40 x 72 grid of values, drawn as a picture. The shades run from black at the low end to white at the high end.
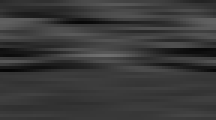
Average level on the scale: 20%. Grain: streaks across. Seam: horizontal, 60% of the way down, the bottom part calmer.
